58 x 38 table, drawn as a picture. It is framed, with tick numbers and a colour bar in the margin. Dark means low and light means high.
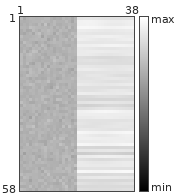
It is made of 1 by 2 panels. Panel 1,1: high, fine-grained, faint in contrast. Panel 1,2: very high, streaked across, faint in contrast.
